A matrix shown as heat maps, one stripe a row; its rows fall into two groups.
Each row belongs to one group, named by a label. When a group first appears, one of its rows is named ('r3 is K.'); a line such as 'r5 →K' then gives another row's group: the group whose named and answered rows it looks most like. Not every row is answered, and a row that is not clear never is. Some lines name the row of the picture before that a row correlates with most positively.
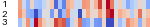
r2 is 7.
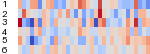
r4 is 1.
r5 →7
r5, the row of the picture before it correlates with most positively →2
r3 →7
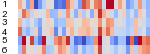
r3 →7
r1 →7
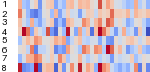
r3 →7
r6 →7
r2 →7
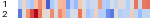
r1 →1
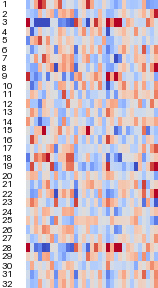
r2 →1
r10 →1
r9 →7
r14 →7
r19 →1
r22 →1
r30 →1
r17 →1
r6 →1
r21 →1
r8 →1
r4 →1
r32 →1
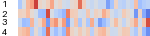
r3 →1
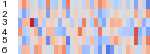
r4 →7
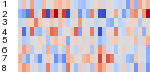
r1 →1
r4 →1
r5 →1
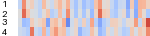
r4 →1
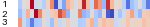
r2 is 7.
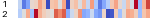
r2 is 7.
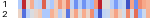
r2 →1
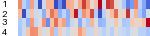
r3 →1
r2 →1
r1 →7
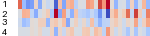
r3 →1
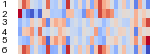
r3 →1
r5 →1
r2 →7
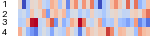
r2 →1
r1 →1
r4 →7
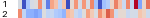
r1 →1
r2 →7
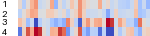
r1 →7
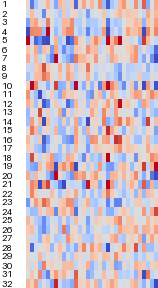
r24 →1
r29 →7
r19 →1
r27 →7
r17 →7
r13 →7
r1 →1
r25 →7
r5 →7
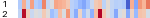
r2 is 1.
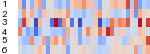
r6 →1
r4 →7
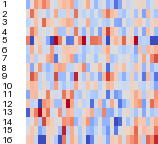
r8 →1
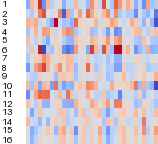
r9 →1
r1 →7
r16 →1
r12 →7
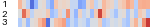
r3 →1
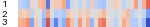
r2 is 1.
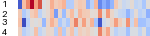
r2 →7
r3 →1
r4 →7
